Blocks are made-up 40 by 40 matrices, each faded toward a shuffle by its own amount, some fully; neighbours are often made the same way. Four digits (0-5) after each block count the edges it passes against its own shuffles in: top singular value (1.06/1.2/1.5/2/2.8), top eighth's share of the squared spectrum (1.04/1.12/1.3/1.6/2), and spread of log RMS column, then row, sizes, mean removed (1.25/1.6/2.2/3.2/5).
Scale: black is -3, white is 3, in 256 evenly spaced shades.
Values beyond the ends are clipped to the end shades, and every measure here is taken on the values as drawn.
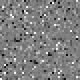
1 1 0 0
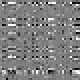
4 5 3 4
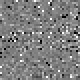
3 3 1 1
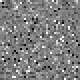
1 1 1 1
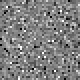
0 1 0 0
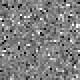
0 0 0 0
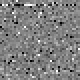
2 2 0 1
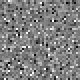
0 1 0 0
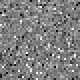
0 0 0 0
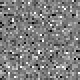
0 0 0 1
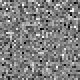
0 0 0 0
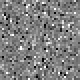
0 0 0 0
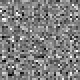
4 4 2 2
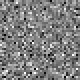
3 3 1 1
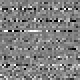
2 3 0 4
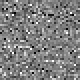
0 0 0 1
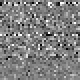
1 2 0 3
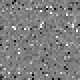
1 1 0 1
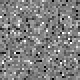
1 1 0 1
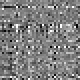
4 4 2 3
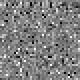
2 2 0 2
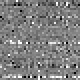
4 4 0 2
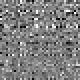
3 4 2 3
